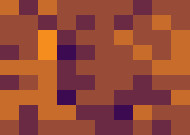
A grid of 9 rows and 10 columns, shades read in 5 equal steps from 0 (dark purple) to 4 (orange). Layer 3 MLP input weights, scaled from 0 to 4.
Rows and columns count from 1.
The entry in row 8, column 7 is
0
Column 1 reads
3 2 2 1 3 1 3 3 2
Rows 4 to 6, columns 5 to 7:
1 2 2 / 2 2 2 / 1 2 2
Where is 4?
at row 3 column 3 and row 4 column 3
